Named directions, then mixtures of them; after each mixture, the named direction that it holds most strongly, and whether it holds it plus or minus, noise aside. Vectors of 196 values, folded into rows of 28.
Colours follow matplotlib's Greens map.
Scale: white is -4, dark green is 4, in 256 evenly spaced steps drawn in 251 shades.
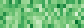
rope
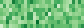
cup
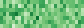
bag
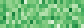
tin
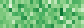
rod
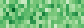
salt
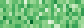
tin, plus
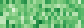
salt, minus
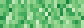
cup, minus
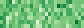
rope, plus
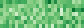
rod, minus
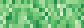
rope, minus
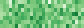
rod, plus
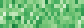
bag, minus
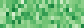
tin, minus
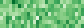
bag, minus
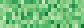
tin, minus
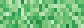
tin, plus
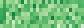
tin, plus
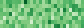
tin, minus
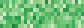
rope, minus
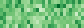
rope, plus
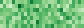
rod, plus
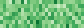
tin, plus
